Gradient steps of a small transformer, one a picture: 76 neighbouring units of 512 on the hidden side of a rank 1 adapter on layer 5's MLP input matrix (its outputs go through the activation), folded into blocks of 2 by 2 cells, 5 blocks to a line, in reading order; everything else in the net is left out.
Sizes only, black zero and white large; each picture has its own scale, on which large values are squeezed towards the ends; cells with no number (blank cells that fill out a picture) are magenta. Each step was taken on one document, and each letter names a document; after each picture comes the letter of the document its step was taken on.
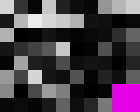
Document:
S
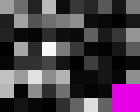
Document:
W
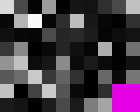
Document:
S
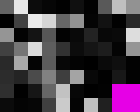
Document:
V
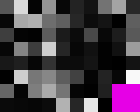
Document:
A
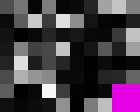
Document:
S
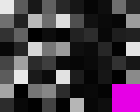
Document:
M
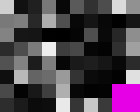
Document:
W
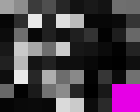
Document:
M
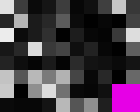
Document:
A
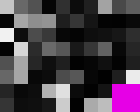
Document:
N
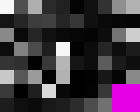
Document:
N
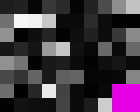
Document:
S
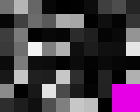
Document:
M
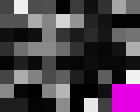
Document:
A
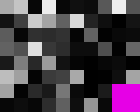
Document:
V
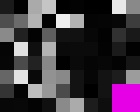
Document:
M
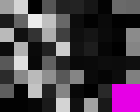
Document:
V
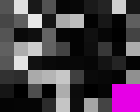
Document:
V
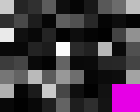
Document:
N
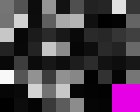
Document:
W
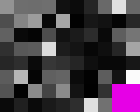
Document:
A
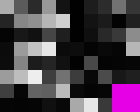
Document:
A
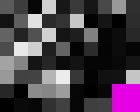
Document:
V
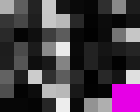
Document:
N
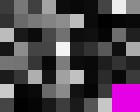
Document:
N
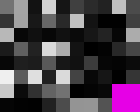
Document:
W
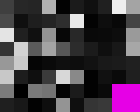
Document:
M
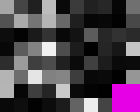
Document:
W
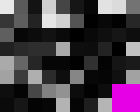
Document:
S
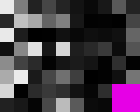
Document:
M
